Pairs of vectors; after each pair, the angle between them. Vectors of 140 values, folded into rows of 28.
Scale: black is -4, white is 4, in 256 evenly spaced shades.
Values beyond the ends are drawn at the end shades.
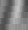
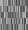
orthogonal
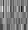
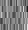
orthogonal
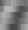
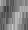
nearly opposite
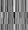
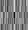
nearly parallel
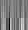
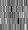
orthogonal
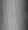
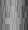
nearly parallel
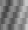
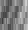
nearly parallel
